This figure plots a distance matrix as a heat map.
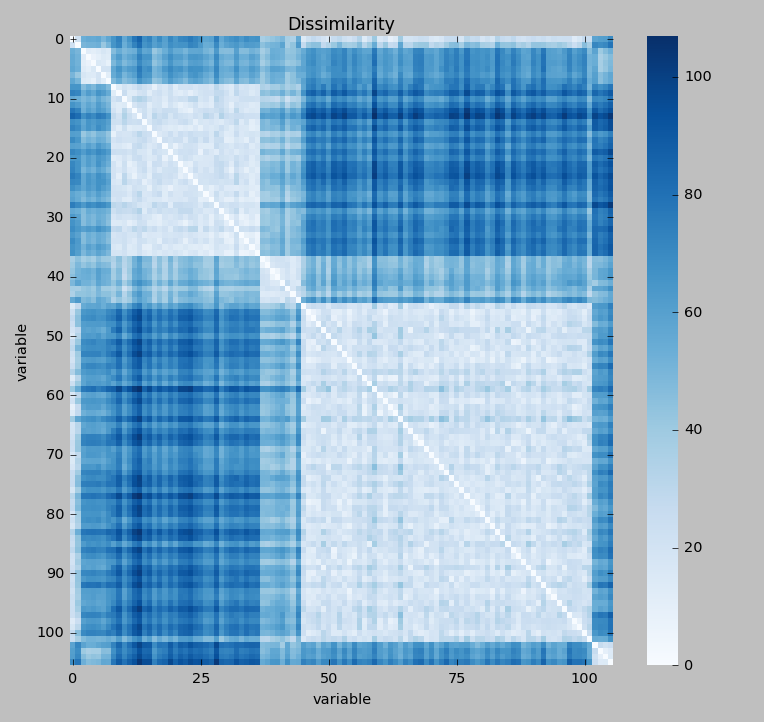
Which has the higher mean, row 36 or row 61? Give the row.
36
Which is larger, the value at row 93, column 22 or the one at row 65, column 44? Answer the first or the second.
the first
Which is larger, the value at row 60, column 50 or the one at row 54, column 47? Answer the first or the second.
the first
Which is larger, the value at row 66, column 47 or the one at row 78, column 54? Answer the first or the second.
the first
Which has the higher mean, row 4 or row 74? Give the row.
4
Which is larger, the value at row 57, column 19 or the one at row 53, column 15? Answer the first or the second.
the second
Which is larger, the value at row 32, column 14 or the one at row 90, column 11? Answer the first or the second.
the second
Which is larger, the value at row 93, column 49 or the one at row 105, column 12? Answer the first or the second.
the second
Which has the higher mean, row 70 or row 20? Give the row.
20
